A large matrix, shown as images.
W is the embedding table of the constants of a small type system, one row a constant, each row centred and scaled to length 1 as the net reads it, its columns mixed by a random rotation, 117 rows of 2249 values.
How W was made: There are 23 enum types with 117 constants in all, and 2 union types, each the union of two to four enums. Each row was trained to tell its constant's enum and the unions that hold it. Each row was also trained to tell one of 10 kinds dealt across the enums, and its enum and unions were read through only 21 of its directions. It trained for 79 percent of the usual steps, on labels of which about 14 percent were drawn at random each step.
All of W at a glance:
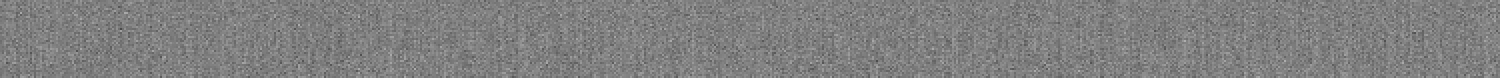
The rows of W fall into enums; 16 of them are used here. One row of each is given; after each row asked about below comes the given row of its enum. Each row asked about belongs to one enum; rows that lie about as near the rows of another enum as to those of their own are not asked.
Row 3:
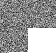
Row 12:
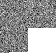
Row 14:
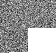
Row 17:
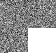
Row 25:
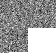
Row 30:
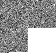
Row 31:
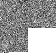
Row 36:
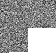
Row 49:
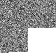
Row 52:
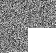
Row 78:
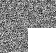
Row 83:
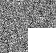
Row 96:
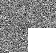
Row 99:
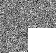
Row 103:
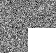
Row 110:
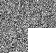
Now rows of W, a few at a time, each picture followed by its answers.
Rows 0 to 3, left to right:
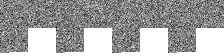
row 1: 78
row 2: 14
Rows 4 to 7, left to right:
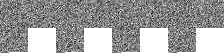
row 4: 96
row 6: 31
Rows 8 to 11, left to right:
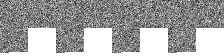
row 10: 36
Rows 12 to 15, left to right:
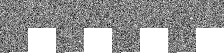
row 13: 83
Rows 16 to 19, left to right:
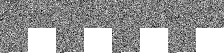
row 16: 78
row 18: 36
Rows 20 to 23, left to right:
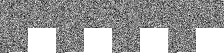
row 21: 12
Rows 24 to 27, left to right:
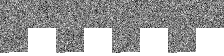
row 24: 14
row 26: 110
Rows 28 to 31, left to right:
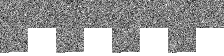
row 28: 30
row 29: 12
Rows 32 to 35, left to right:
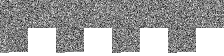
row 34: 30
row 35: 31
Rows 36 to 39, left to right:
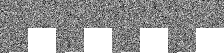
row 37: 96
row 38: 31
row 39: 30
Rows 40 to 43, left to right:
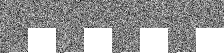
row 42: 17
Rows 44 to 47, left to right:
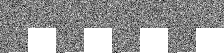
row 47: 96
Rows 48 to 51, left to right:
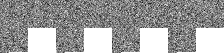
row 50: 30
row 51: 49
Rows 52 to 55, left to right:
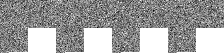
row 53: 3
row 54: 78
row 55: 83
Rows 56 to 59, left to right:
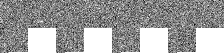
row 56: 83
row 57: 103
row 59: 36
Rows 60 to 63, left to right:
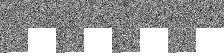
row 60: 78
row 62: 49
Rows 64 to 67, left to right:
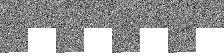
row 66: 30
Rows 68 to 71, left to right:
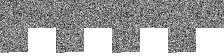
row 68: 49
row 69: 78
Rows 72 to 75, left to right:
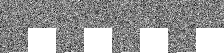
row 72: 96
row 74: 110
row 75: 83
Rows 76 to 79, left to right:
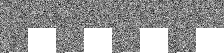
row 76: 36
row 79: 17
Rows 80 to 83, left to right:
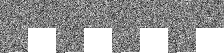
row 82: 3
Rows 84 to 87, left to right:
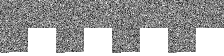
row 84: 96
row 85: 17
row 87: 103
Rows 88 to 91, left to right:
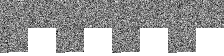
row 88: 83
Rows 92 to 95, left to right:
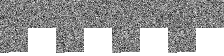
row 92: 30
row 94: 83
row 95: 3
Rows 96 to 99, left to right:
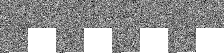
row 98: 12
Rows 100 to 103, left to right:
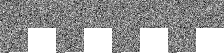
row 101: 31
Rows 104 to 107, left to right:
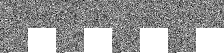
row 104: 49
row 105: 99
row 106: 25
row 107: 17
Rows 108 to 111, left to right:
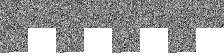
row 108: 78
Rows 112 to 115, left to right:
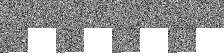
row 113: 31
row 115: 96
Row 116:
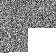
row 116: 103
